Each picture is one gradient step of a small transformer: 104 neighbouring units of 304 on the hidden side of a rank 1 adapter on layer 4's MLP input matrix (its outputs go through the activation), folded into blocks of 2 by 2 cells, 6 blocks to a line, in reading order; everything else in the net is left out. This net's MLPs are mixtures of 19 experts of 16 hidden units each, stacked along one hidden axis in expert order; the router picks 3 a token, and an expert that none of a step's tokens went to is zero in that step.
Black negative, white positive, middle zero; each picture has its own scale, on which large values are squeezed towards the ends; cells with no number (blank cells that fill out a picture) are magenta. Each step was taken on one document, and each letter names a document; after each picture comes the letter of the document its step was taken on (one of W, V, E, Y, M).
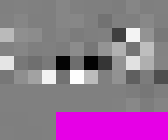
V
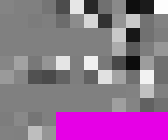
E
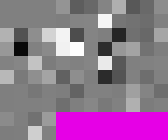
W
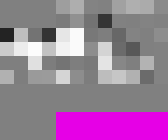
W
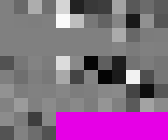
E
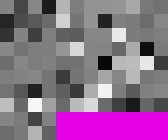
V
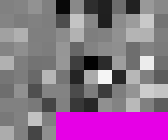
V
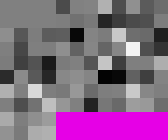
W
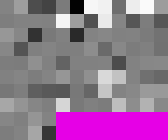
E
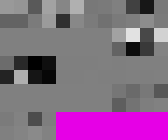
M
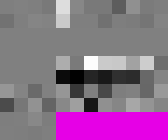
V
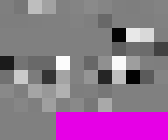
E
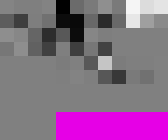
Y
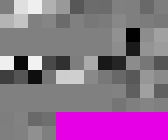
M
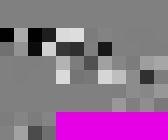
Y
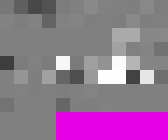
E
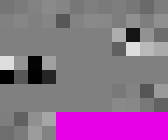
M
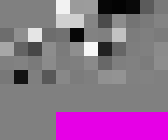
Y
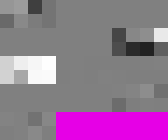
M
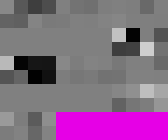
M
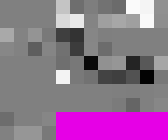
Y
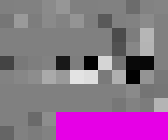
V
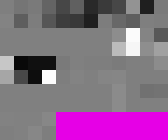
M
